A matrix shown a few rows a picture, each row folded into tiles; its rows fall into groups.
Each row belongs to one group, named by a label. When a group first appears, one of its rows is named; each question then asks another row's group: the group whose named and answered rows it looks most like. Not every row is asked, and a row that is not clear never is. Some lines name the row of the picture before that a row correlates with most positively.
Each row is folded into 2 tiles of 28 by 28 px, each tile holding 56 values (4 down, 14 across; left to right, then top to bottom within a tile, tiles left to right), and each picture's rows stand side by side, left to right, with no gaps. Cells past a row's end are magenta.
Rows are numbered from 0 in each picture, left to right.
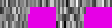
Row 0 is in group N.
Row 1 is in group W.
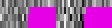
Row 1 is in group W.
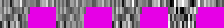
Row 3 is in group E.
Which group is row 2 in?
W
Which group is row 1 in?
W
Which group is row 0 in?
W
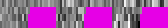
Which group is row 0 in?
W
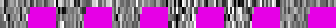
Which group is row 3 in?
W
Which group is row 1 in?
N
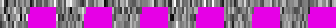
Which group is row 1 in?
E
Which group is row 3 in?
E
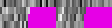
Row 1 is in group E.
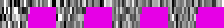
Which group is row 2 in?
W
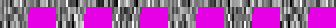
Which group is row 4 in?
E
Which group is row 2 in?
E
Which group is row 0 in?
W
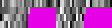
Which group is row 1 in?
E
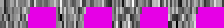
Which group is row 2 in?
W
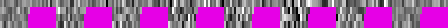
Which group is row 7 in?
W
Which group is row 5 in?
E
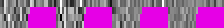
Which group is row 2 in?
N
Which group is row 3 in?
N
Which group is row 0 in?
E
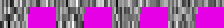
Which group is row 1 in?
W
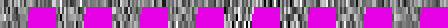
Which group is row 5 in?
W
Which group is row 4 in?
N
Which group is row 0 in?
E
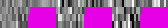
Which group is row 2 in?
W
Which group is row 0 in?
W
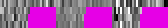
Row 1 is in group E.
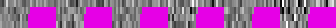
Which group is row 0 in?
E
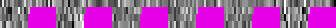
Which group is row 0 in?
N
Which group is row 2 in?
E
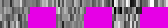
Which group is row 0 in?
W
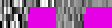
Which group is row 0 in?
W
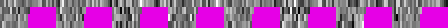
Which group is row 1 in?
E
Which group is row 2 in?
E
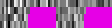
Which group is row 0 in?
W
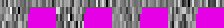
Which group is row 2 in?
E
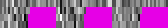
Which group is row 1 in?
E
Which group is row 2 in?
E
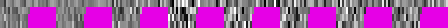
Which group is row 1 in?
W
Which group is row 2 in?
N
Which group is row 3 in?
E
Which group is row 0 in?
E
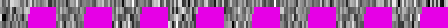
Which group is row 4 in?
N
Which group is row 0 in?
E
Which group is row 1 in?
W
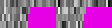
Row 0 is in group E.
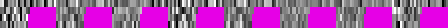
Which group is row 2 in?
N
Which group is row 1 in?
W
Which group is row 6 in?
E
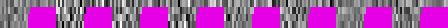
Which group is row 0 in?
W
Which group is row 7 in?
E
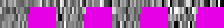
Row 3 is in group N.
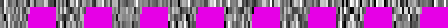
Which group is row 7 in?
N
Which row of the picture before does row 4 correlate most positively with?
0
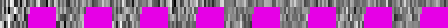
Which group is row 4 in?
W
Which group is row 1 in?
W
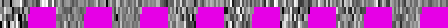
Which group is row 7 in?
W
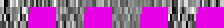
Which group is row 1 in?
W
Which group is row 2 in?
N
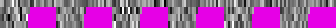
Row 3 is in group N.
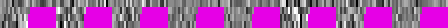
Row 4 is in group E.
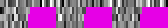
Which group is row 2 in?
E
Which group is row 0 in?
N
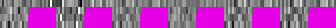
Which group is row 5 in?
W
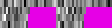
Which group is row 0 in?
E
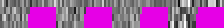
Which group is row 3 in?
W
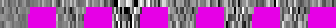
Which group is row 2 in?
E
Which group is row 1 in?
E
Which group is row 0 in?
N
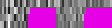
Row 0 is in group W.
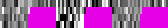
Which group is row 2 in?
N
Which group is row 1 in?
W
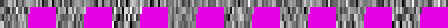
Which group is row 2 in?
N
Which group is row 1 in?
N
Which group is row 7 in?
W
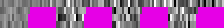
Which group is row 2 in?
N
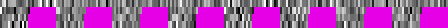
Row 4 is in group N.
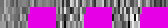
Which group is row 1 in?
W
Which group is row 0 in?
E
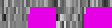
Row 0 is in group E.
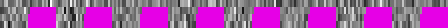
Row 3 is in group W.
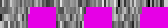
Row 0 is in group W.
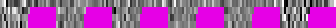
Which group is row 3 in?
E
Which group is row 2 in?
N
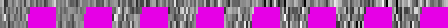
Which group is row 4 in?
N
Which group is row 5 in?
E
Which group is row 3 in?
N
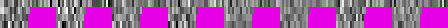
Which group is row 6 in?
E
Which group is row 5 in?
W
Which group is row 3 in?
W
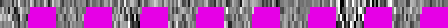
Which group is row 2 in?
W
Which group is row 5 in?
N
